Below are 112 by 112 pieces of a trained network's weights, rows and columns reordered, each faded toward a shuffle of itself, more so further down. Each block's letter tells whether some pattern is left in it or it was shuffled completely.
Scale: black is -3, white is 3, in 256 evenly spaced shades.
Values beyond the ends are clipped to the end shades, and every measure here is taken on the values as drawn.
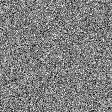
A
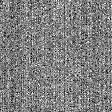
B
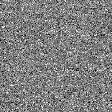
B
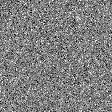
A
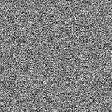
B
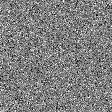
A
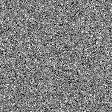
A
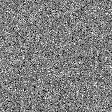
A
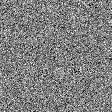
A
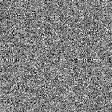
B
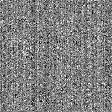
B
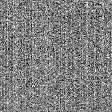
B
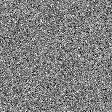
A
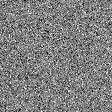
A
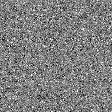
B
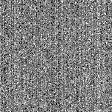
B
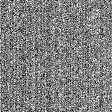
B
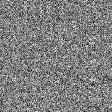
B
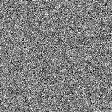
B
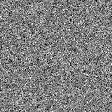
B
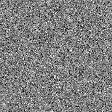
B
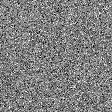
A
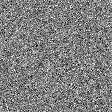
A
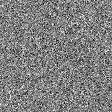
B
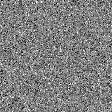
B
